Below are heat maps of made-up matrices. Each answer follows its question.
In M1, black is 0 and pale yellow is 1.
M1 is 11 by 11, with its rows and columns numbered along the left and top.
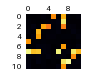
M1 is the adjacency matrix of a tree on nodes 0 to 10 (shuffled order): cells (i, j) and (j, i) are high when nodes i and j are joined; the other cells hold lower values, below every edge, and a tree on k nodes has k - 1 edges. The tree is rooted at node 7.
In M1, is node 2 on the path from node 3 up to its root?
yes
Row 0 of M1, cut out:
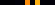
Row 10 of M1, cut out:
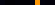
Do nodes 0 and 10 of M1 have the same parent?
yes
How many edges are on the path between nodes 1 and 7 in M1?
1
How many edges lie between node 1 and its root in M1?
1
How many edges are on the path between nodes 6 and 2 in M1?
2
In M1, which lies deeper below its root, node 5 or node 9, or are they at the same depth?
node 5
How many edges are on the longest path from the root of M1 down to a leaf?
2
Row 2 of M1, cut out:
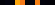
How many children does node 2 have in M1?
2
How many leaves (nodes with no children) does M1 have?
7
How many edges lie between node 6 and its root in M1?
1
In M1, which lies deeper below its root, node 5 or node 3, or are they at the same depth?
the same depth
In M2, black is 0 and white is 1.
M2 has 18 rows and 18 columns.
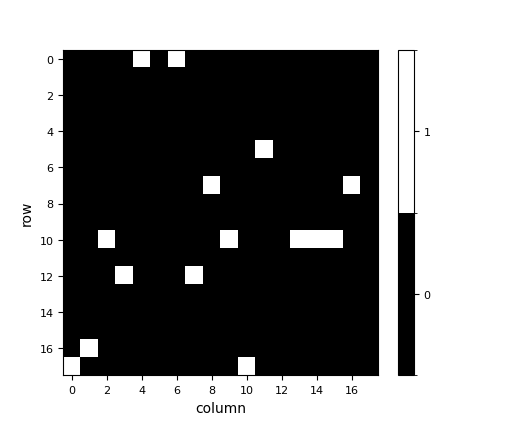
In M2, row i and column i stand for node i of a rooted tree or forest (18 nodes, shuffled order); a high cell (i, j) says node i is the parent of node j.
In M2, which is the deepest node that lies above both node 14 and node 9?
10
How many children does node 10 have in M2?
5
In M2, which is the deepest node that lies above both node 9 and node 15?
10
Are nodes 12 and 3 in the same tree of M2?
yes
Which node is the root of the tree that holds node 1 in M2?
12
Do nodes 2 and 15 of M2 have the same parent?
yes
